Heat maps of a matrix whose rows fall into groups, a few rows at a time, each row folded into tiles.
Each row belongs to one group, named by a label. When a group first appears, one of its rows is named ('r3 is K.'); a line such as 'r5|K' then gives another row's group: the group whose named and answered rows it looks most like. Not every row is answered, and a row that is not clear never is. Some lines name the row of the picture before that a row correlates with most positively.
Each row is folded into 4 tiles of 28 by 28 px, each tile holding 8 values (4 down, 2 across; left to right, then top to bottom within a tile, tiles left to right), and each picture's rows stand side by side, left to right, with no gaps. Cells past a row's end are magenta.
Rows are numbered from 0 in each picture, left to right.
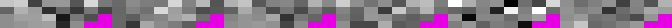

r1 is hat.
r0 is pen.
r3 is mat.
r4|mat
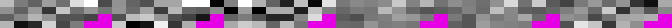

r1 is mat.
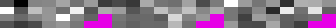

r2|mat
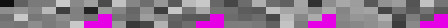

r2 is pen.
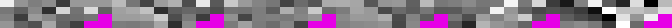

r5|pen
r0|mat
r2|mat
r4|hat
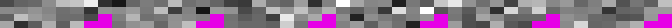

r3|mat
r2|pen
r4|mat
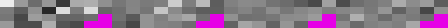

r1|hat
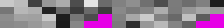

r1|hat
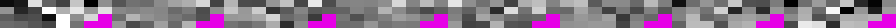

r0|pen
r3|hat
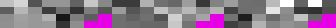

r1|pen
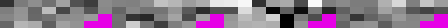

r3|hat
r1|hat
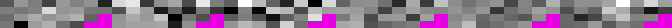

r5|hat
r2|pen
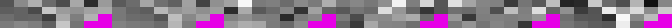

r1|pen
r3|hat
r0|pen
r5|pen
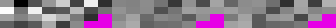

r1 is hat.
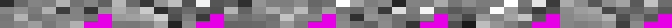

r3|mat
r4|hat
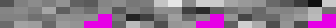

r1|hat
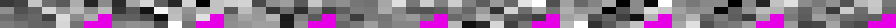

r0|pen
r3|hat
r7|mat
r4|mat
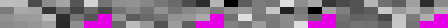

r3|pen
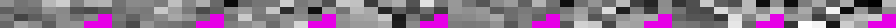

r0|hat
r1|hat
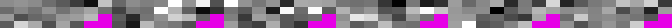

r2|mat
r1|hat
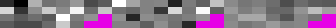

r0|pen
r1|mat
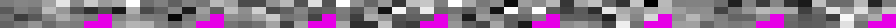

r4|mat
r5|pen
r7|pen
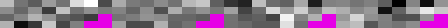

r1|mat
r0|mat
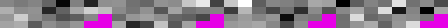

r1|mat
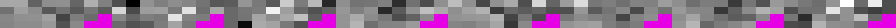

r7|hat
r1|pen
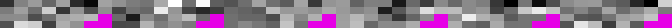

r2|pen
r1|hat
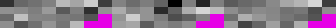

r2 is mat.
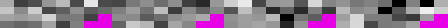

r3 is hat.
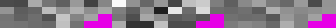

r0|pen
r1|mat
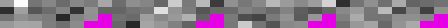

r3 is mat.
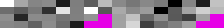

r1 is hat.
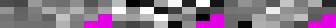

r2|hat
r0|pen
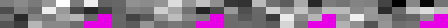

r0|hat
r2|pen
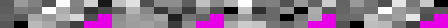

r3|hat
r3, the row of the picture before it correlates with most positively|0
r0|hat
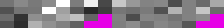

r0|hat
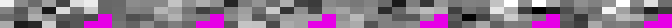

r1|hat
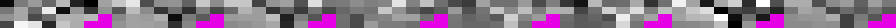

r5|pen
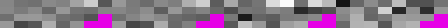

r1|mat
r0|mat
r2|hat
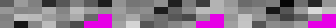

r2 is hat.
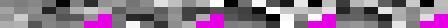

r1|hat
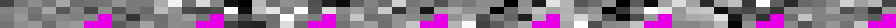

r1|hat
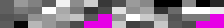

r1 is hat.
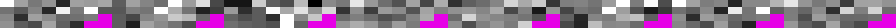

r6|mat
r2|pen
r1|hat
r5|hat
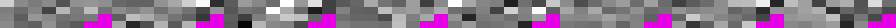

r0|mat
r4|mat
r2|hat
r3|pen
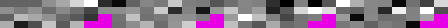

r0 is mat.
